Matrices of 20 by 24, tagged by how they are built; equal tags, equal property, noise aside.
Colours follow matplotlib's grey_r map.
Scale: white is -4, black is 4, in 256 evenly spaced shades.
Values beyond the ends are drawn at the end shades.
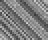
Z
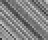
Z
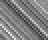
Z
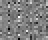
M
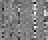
M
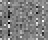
M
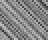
Z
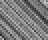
Z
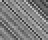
Z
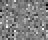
M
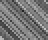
Z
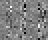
M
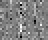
M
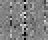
M
